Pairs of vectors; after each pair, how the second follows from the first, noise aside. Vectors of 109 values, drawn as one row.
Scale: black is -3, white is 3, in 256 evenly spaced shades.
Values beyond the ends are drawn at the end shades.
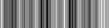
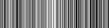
shuffled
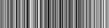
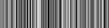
sign-scrambled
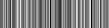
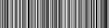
wrapped around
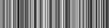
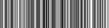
negated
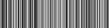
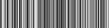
negated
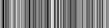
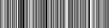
shuffled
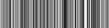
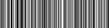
shuffled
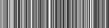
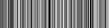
negated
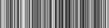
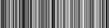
negated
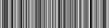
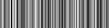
shuffled
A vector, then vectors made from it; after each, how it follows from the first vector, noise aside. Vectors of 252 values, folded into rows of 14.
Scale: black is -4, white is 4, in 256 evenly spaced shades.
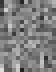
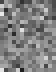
sign-scrambled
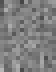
shrunk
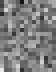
copied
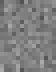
shrunk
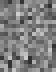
wrapped around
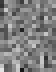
copied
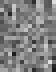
reversed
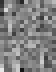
copied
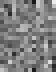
reversed
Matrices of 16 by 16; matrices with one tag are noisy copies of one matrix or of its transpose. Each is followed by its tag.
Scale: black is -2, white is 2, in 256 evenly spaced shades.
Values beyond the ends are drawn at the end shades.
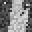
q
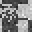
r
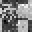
r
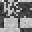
r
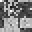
r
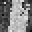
q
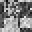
r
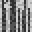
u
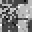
r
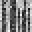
u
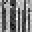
u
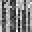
u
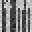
u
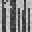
u
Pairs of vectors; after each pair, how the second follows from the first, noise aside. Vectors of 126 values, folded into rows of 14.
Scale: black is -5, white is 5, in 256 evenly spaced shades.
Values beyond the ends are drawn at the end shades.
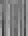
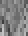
sign-scrambled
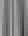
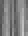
negated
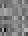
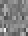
sign-scrambled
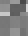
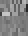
sign-scrambled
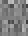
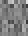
copied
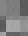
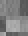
copied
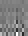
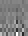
copied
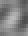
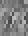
sign-scrambled
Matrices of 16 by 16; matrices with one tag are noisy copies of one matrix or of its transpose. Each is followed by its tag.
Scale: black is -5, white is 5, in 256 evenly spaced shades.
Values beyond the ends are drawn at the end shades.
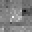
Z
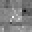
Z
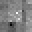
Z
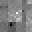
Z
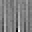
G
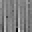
G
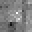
Z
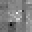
Z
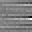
G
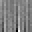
G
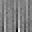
G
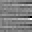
G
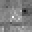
Z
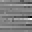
G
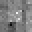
Z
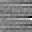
G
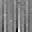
G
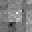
Z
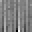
G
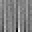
G
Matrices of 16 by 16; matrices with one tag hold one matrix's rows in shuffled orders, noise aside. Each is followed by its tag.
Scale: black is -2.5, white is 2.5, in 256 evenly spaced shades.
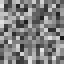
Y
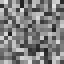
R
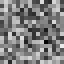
R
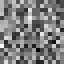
Y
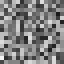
Y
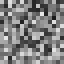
R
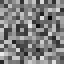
Y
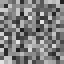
Y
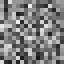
Y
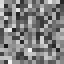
Y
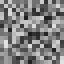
R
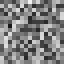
R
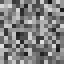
Y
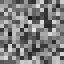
R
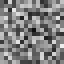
R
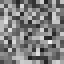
R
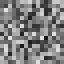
R
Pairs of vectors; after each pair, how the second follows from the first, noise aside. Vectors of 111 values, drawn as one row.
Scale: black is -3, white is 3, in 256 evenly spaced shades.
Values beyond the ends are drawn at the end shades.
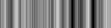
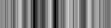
wrapped around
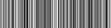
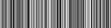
wrapped around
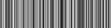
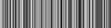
wrapped around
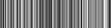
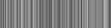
shrunk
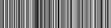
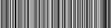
wrapped around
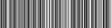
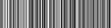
wrapped around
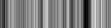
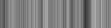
shrunk
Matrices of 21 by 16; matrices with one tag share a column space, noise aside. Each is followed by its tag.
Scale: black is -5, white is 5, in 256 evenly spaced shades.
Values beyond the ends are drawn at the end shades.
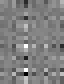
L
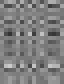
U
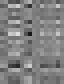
U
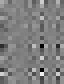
L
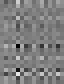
L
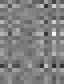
U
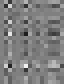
U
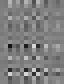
L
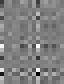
L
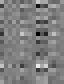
U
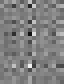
U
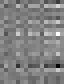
U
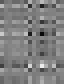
U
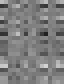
U
